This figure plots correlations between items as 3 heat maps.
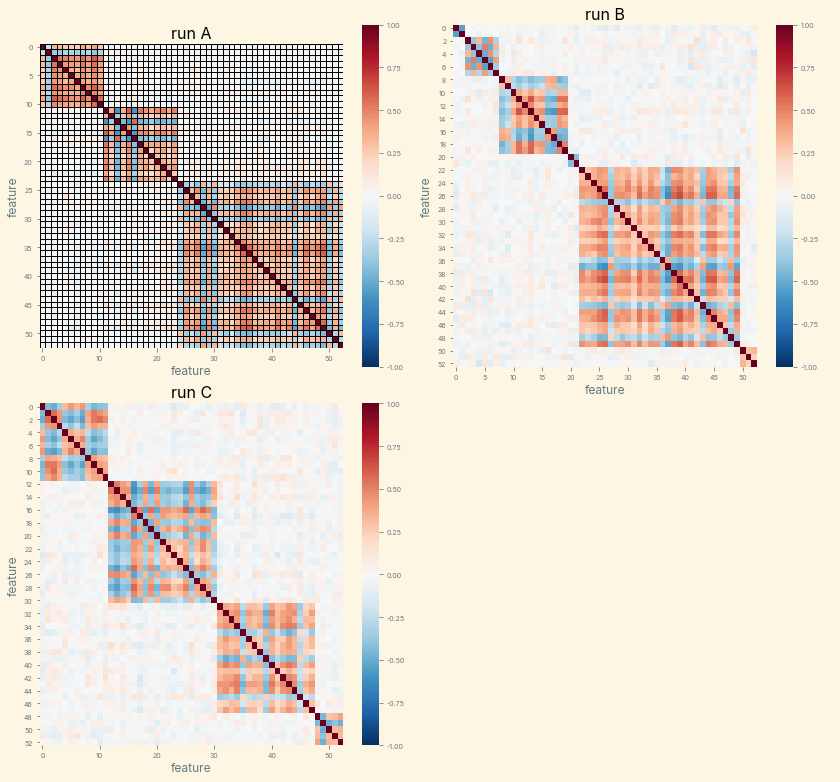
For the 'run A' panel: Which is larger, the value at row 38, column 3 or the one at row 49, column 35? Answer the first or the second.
the second
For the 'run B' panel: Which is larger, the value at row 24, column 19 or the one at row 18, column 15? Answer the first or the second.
the second
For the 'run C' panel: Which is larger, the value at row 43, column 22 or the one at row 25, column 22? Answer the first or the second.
the second
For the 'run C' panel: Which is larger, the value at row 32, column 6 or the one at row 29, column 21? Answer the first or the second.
the second
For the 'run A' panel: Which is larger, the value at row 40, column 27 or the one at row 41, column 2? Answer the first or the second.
the first
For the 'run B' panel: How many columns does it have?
53
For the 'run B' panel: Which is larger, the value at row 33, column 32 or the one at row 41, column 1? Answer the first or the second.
the first
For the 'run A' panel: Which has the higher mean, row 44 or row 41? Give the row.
41
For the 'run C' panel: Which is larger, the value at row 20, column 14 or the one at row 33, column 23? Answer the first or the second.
the first
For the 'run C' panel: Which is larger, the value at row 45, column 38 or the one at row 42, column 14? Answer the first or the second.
the second
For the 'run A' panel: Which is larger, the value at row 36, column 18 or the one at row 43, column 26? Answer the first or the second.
the second
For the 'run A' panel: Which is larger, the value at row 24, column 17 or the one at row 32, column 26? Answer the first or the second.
the second
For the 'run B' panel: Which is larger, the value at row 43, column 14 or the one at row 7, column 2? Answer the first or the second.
the first
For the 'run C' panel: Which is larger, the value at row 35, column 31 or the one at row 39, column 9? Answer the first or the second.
the second
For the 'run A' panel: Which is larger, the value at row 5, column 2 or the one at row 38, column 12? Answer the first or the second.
the first
